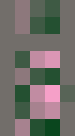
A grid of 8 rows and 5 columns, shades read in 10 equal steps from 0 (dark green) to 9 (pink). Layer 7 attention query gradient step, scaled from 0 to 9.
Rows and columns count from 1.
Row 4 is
4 2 7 8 4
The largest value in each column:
4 6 7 9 4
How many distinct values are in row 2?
4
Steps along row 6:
down up up down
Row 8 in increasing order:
0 1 4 4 6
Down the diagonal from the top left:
4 5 4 8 4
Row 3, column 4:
4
